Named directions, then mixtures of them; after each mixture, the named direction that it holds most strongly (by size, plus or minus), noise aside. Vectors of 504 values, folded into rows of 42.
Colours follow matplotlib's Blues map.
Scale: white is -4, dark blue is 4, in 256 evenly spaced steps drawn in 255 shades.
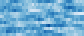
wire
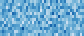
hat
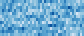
hat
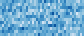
hat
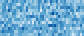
hat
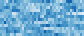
wire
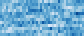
wire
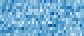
hat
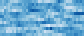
wire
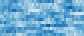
wire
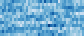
wire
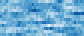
wire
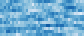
wire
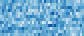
hat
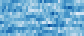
wire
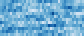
wire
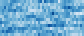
wire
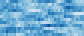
wire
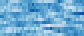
wire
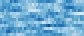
wire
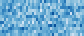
hat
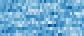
wire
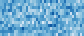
hat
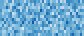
hat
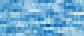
wire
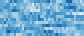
wire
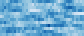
wire
